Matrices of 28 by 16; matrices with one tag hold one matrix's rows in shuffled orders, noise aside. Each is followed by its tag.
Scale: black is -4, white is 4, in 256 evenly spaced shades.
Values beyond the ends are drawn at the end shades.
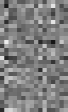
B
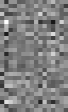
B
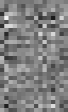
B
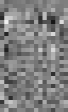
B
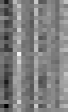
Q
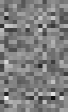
B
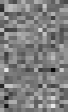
B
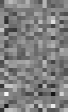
B
